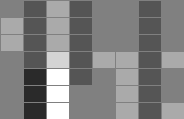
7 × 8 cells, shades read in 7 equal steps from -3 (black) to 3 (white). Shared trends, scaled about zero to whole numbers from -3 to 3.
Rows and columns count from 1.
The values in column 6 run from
0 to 1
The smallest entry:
-2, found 3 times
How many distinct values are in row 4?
4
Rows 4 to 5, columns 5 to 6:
1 1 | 0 1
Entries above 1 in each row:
0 0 0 1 1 1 1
